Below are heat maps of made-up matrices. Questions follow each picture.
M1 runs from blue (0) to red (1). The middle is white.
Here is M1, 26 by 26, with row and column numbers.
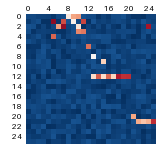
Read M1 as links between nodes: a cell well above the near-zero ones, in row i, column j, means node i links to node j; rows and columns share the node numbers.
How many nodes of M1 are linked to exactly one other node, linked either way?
9
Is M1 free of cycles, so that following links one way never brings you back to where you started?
yes
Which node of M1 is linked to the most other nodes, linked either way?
node 12
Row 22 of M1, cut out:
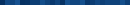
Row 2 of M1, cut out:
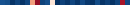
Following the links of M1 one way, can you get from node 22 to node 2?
no
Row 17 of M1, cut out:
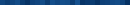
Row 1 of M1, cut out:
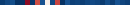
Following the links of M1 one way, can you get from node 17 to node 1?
no
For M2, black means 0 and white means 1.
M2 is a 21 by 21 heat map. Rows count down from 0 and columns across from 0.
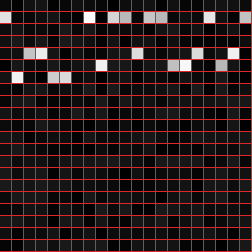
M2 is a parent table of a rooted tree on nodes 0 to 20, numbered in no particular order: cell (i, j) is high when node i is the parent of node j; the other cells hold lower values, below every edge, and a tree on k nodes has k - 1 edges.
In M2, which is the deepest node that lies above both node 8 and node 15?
5
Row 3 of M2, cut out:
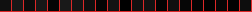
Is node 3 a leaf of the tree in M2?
yes
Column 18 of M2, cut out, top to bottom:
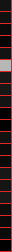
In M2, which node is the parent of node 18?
5
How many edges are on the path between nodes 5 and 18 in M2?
1
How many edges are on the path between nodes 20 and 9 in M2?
2
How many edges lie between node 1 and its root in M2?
1
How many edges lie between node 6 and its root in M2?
0
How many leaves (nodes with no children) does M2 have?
17
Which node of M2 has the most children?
1
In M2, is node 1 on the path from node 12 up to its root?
yes
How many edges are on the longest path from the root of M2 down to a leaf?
2
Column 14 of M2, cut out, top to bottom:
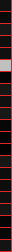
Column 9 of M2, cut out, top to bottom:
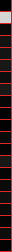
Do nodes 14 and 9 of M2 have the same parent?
no
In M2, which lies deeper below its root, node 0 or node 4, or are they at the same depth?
node 0
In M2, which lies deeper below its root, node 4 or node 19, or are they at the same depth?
node 19
